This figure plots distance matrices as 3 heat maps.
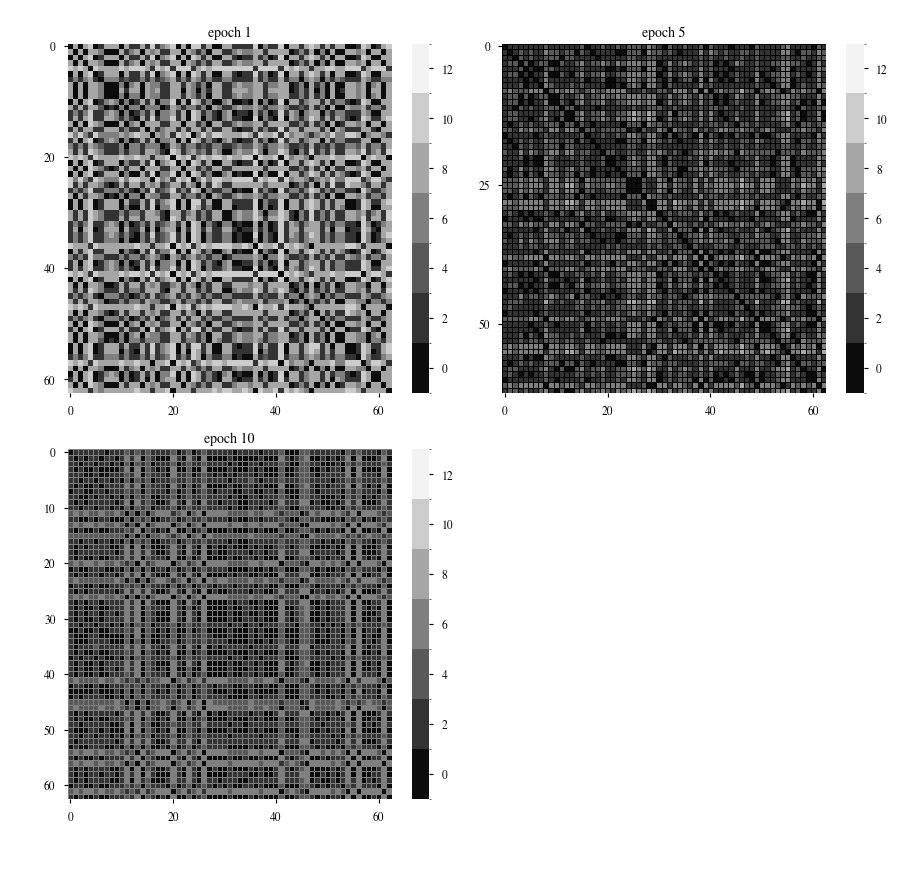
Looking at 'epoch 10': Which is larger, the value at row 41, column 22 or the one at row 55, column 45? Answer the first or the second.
the first
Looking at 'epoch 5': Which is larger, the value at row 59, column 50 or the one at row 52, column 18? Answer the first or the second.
the second
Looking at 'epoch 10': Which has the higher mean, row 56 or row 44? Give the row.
56
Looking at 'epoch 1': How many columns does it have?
63
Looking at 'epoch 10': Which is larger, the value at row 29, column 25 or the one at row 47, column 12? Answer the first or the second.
the second
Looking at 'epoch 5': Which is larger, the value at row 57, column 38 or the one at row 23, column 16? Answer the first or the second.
the first
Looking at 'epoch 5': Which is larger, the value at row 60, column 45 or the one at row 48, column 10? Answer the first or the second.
the first
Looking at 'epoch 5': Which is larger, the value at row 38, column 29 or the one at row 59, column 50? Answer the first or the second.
the first
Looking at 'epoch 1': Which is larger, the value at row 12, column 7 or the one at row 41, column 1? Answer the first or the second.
the second
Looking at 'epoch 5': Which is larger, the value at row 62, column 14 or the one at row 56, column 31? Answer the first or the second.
the first
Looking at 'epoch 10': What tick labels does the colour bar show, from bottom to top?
0, 2, 4, 6, 8, 10, 12
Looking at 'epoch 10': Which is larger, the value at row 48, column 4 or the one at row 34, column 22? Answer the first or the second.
the second
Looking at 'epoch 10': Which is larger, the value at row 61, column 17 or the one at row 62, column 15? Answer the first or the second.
the first
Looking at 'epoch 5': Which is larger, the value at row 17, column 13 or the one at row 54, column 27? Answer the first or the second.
the second
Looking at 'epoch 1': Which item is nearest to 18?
11
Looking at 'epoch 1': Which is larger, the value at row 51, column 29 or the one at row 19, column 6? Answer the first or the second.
the second
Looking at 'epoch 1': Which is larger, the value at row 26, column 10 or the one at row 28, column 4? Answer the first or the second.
the second
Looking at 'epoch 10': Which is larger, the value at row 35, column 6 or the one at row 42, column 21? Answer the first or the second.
the first
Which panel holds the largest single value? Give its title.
epoch 1
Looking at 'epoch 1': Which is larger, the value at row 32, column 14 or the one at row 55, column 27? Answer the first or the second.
the second
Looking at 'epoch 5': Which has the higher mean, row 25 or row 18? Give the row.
25
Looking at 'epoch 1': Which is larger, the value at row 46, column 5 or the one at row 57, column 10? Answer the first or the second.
the second
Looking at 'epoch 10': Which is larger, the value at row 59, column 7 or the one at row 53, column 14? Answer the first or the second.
the first
